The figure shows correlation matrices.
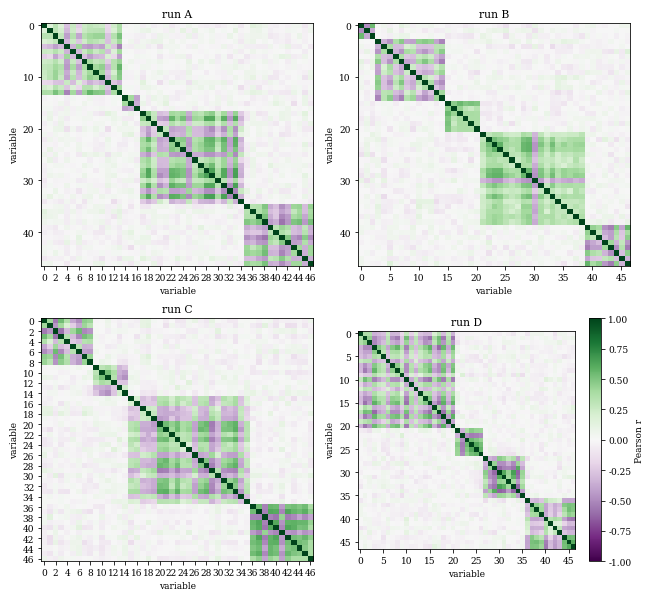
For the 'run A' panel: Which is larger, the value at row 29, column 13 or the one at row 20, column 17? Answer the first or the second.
the first
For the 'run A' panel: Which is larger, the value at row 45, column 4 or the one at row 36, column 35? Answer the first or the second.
the second
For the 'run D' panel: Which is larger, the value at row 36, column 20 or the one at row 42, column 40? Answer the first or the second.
the second
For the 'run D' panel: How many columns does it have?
47
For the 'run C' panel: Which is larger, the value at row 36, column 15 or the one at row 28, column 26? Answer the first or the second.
the first
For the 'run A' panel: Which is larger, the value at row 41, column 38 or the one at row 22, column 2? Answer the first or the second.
the second
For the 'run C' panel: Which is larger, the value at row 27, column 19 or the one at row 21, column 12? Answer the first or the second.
the second
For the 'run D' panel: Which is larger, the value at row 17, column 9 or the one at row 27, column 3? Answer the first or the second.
the second
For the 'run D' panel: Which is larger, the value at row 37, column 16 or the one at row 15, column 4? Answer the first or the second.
the second
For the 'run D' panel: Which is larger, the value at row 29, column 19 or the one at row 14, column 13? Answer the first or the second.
the second
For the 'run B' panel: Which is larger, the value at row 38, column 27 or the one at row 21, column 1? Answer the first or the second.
the first
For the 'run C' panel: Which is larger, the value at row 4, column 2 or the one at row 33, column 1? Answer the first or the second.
the second
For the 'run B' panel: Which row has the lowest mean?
30
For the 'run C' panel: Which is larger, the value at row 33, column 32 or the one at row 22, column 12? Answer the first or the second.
the first
